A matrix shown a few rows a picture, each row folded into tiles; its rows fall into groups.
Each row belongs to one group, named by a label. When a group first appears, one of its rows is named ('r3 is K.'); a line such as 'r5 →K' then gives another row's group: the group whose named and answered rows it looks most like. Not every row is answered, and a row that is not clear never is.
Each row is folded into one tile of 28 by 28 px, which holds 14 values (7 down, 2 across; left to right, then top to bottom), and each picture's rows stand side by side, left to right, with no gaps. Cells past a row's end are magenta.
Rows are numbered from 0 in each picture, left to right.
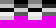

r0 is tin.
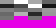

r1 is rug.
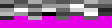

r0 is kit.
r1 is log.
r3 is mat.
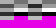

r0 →log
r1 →log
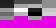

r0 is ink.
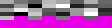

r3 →mat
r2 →rug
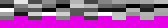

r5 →tin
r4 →tin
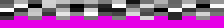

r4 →rug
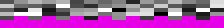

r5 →mat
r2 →rug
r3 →kit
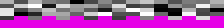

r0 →mat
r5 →mat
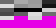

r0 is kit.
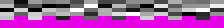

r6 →log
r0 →tin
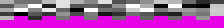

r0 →log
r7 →ink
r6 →rug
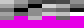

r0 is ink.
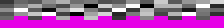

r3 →ink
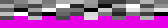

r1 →log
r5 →log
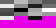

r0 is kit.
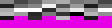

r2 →log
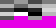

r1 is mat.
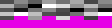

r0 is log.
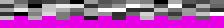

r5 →tin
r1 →ink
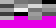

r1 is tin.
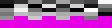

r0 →ink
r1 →ink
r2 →ink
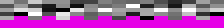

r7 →log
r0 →log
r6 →ink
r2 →tin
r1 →mat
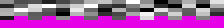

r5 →tin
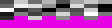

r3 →mat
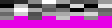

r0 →ink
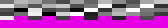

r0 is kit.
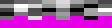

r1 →kit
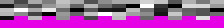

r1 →log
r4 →tin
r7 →kit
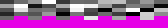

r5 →tin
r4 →log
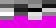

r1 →tin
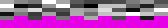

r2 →rug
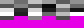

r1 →mat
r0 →mat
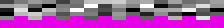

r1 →tin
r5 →rug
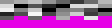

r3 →kit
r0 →rug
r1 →mat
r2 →ink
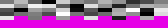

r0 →kit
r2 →mat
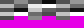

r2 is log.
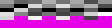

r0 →tin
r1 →kit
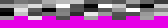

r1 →kit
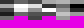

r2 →mat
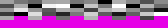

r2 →rug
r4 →rug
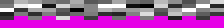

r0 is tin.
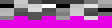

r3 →kit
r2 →ink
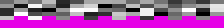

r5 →mat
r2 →ink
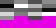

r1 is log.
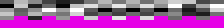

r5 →kit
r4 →kit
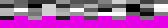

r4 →mat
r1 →ink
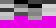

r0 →tin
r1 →ink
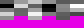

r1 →mat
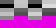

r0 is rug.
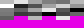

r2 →kit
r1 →log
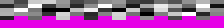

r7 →rug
